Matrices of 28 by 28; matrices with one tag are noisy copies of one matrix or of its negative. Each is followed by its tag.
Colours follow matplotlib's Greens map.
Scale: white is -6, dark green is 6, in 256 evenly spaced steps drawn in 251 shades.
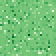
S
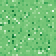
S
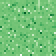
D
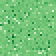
S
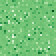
S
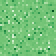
S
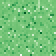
D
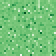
D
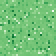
S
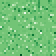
D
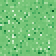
S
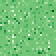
S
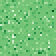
S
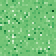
S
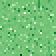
D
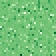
D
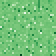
D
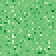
S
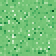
S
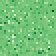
S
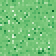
S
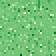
D
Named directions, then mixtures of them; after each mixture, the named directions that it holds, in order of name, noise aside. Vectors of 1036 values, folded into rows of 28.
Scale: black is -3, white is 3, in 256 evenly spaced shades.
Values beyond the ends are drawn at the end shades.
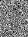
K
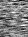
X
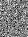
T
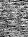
T, X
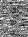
K, T, X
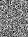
K, T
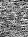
K, T, X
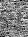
K, T, X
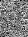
K, T, X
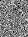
K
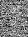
K, T, X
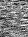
K, X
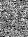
T, X
